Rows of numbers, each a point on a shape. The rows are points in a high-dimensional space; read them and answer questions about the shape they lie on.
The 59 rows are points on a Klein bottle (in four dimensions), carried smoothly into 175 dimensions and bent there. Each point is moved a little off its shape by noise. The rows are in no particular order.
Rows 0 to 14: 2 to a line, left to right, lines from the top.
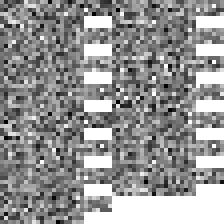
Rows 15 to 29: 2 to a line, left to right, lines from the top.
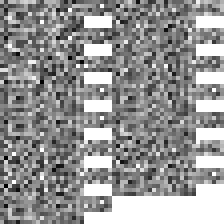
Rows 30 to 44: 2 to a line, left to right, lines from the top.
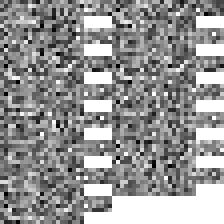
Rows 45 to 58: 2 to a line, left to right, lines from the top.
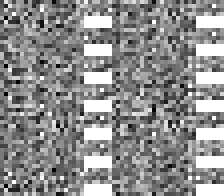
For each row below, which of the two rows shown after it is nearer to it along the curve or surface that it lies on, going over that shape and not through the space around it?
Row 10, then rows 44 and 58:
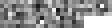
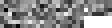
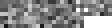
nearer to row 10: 44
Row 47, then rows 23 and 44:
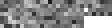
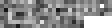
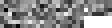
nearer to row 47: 23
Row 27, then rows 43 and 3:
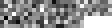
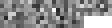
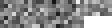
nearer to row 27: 43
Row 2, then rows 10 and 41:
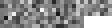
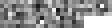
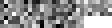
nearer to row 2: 10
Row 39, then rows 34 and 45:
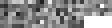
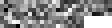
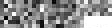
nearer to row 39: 34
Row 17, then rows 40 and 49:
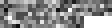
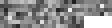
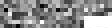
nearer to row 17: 40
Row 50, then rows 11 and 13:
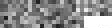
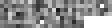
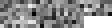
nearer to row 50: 13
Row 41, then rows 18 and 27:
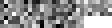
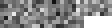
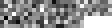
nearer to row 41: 27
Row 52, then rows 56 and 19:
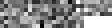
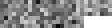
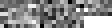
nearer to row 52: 19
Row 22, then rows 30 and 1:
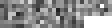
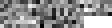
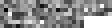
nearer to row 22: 1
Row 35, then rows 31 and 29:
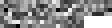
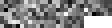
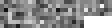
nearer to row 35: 31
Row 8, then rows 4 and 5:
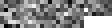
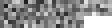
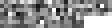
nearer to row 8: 5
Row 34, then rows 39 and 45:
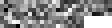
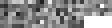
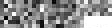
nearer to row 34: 39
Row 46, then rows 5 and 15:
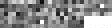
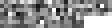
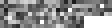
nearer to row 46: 15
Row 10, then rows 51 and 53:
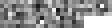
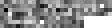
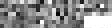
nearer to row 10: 51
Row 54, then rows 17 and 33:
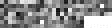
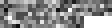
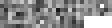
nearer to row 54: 17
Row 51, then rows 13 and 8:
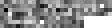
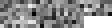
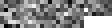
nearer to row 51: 8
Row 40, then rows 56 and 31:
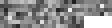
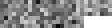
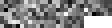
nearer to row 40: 31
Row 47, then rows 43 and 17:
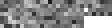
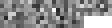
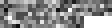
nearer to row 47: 17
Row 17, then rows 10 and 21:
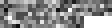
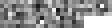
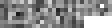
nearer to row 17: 21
